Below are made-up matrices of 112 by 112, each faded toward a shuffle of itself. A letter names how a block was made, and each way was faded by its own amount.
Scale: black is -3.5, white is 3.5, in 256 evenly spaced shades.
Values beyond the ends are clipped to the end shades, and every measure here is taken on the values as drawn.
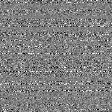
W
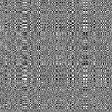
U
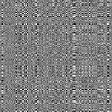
U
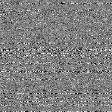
W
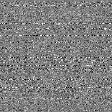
W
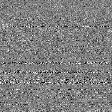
W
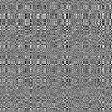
U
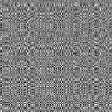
U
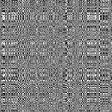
U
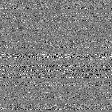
W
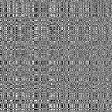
U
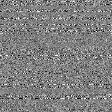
W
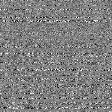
W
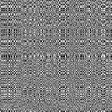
U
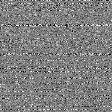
W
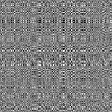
U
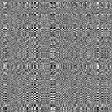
U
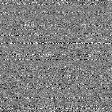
W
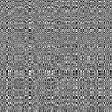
U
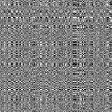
U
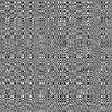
U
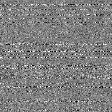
W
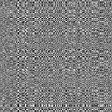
U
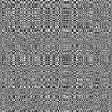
U
